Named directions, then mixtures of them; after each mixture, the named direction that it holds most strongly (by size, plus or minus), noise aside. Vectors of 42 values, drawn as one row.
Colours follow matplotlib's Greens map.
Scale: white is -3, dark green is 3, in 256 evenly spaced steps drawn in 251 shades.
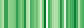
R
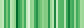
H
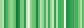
H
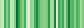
H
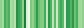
H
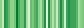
R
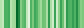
H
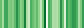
R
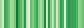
R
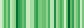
H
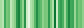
H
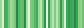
R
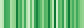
H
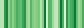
R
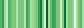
R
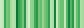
H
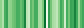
R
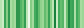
H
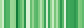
R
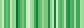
H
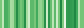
R
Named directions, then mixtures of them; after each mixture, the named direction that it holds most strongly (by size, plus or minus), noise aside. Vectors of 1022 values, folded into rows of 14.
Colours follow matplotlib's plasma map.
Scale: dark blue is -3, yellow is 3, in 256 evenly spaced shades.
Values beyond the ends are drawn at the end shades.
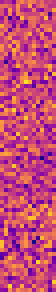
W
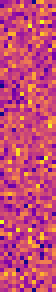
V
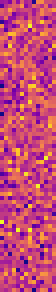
V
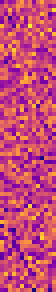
W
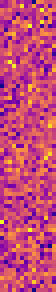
V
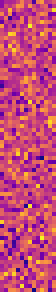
V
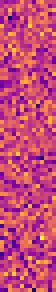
W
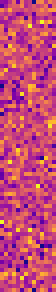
V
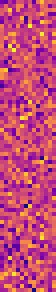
V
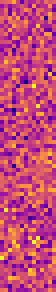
W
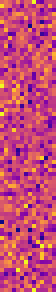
V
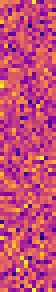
V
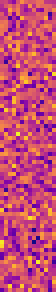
W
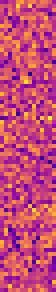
W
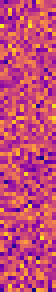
W
